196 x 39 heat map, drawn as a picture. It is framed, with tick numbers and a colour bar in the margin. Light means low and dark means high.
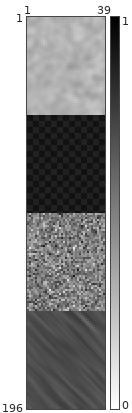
The table splits into 4 rows of 1 panel. Panel 1,1: low, blotchy, faint in contrast. Panel 2,1: very high, checkered, faint in contrast. Panel 3,1: middling, fine-grained, strong in contrast. Panel 4,1: high, slanting down to the right, faint in contrast.
